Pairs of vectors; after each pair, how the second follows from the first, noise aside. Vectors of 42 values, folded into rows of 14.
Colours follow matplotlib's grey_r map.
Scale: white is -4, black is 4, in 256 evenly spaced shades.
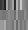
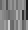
shuffled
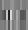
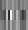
copied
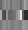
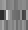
reversed
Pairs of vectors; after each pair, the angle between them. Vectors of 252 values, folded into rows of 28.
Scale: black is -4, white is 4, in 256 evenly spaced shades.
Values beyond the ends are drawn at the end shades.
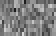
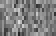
partly opposed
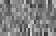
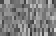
nearly opposite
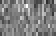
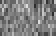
nearly parallel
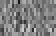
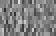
nearly opposite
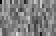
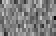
partly aligned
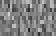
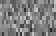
orthogonal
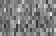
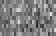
nearly parallel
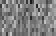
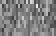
nearly opposite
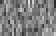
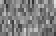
nearly opposite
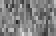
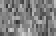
nearly parallel
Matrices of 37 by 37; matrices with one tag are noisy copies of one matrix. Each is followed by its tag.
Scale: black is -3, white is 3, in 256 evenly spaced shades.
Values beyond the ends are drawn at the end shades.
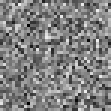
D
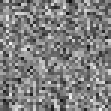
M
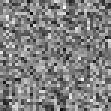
M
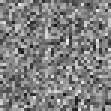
D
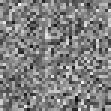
D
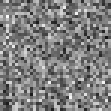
M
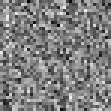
M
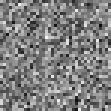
D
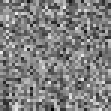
M
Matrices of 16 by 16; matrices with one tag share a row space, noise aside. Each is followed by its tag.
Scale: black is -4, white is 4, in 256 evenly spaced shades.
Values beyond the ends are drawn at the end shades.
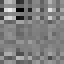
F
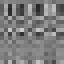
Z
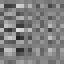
F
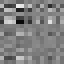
F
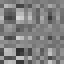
F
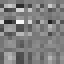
F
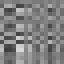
F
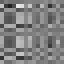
F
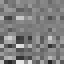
F
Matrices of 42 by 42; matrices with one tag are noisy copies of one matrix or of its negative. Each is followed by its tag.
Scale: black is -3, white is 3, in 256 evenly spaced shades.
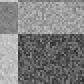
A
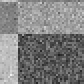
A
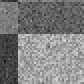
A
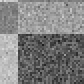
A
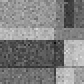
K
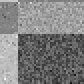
A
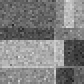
K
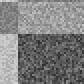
A
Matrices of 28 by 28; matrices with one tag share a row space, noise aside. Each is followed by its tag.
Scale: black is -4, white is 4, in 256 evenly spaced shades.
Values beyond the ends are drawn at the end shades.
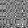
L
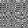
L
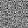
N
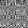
L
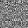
N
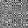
N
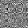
N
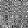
N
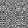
L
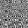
N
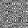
N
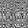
L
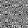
N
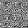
N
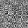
N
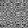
L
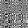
N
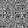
L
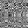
N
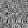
N
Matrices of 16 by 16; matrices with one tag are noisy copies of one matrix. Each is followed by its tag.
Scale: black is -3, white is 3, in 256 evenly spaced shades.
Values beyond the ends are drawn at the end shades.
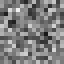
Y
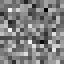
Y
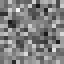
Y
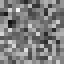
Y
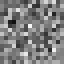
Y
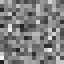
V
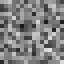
V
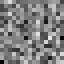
V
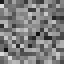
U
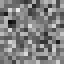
Y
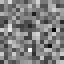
V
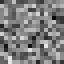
U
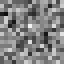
Y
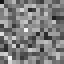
U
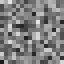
V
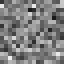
U
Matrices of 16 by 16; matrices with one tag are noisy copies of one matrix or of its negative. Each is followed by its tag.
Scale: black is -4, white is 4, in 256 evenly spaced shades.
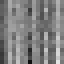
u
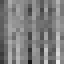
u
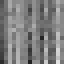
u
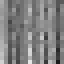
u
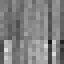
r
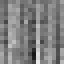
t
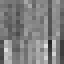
r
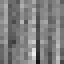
t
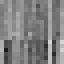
r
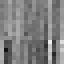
r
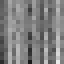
u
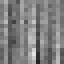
t
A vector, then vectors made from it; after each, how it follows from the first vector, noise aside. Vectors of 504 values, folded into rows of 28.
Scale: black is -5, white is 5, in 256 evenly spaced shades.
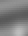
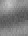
reversed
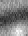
scaled up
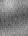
reversed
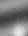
scaled up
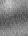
reversed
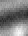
scaled up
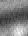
scaled up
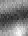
scaled up
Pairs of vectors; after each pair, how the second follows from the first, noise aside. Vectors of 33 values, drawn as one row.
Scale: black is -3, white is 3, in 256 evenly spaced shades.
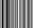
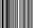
copied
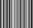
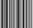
shuffled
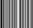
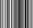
shuffled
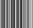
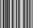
shuffled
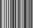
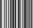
copied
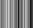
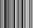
shuffled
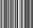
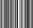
copied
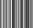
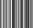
copied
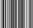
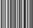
shuffled
